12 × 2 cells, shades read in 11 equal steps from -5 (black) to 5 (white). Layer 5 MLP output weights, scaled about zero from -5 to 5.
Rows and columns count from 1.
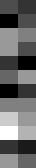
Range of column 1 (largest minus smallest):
10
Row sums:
-5 -7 1 -1 -8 0 -8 0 4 7 -7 0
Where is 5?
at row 10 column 1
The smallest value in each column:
-5 -5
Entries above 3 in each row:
0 0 0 0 0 0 0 0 0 1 0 0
